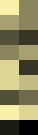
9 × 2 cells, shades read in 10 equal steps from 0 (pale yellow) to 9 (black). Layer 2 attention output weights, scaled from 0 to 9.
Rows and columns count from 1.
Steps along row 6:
up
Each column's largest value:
8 9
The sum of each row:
4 7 13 7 8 3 11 1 17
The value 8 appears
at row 9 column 1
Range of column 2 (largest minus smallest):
8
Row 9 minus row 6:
7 7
